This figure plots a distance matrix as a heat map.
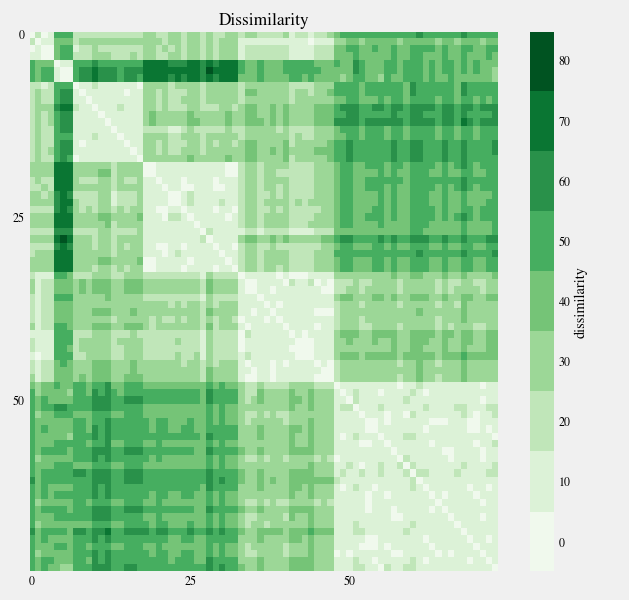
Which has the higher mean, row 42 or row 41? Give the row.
41
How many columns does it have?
74
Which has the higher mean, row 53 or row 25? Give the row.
25
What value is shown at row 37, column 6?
40
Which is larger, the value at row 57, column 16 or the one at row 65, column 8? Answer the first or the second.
the first
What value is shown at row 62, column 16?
50
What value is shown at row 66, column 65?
10
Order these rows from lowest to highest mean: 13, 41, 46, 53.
41, 46, 53, 13
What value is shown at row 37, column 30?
30
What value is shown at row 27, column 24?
10
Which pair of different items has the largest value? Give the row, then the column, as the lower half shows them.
28, 5
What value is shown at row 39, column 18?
30
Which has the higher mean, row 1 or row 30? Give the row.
30
